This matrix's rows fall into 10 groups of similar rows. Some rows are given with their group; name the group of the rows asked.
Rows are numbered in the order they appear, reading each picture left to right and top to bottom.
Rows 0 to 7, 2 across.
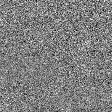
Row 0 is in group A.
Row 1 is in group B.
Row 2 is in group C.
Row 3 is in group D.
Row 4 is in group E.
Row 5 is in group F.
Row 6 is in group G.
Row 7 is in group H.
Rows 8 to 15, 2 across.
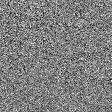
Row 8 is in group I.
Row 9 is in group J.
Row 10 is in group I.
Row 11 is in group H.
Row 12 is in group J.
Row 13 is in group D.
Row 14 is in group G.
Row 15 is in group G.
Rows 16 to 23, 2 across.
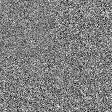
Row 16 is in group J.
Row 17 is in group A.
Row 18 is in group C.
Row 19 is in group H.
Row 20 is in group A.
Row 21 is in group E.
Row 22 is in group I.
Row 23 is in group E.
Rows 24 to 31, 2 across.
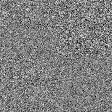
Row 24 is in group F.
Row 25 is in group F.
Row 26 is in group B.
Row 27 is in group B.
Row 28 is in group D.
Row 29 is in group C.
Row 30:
A
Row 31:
E
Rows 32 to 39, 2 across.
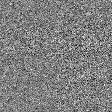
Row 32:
B
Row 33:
E
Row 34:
H
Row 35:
F
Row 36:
C
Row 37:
D
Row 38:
G
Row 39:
B
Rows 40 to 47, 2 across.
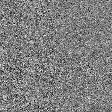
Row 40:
I
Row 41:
C
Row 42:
E
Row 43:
J
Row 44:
I
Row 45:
C
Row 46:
F
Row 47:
G
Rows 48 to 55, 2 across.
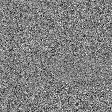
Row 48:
I
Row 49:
F
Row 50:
D
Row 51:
I
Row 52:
I
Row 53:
H
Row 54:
E
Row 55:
B
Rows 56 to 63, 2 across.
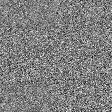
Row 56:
J
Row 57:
A
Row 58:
A
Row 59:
C
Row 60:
H
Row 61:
A
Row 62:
C
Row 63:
H
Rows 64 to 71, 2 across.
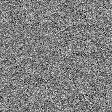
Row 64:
D
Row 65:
H
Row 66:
B
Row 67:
H
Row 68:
F
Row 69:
I
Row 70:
A
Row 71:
B
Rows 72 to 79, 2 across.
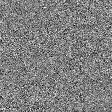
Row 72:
E
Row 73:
H
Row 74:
G
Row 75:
H
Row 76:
C
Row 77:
J
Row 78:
A
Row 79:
J
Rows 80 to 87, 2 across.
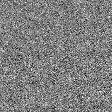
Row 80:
G
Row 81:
F
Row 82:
E
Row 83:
D
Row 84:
C
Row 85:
H
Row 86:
D
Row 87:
A
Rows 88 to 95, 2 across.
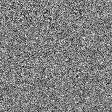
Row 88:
B
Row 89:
J
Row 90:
E
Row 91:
F
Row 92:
H
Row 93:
B
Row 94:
F
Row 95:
J
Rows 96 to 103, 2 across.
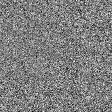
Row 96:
G
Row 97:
J
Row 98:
G
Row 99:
F
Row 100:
A
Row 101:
I
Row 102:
E
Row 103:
E
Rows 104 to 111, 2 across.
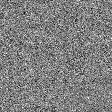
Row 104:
C
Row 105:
I
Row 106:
I
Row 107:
A
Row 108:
D
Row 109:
J
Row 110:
D
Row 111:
G
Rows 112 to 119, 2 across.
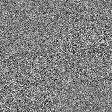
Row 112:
F
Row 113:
I
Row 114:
H
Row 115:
A
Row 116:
H
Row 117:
H
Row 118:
A
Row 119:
B
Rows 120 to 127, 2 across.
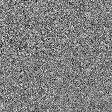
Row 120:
A
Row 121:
G
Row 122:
I
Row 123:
B
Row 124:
B
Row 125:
E
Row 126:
G
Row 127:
A
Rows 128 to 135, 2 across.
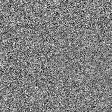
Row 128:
H
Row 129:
A
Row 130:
F
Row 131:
F
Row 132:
I
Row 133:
J
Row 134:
A
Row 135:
D
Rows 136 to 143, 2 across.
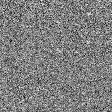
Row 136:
I
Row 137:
E
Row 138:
I
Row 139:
E
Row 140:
F
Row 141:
H
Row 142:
J
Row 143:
F
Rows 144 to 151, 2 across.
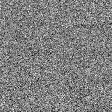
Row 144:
B
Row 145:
H
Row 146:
E
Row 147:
F
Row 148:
H
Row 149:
G
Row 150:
D
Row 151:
G
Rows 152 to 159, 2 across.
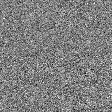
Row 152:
D
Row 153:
G
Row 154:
C
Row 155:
E
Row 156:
A
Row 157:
H
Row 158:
A
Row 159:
H
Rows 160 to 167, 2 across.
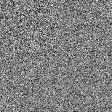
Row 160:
B
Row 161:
H
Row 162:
H
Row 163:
D
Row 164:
D
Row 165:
B
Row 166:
G
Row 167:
E
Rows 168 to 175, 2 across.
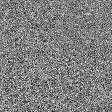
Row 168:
C
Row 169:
E
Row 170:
F
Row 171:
E
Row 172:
D
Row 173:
B
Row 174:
F
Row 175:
G
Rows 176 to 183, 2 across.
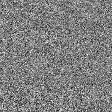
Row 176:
G
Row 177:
F
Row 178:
A
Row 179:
B
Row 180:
A
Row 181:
C
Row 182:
I
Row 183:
A
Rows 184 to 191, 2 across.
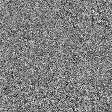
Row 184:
H
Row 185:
I
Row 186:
G
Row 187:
E
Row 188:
E
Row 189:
D
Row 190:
F
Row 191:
I
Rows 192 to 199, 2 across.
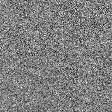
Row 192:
J
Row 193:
F
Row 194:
H
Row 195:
J
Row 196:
G
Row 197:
I
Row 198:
F
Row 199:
I
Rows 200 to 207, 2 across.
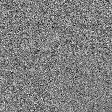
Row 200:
F
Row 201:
H
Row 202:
D
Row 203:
I
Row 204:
E
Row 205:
I
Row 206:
B
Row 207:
G
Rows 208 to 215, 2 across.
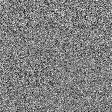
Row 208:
J
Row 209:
H
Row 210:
G
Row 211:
A
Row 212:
I
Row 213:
H
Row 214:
H
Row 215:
E
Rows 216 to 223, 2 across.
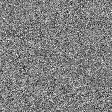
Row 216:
D
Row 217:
A
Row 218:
G
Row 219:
A
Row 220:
J
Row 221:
G
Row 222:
A
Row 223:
F
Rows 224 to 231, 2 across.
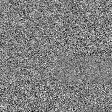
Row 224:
J
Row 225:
E
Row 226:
E
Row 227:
H
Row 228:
H
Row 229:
J
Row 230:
E
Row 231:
G
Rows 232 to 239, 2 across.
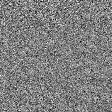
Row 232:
B
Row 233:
A
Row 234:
J
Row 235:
H
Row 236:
A
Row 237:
D
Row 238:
I
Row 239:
I
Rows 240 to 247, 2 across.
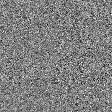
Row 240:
F
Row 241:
I
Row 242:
G
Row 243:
C
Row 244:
D
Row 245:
A
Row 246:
B
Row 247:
B
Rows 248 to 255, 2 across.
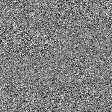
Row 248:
G
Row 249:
C
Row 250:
A
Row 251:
B
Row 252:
D
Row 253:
J
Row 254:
F
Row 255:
C
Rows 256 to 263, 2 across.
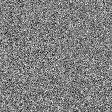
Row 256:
D
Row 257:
G
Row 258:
F
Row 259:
B
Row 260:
J
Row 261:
H
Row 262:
B
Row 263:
E
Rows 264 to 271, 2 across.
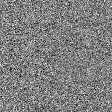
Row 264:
D
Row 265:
B
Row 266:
D
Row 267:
I
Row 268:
I
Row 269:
H
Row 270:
G
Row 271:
B
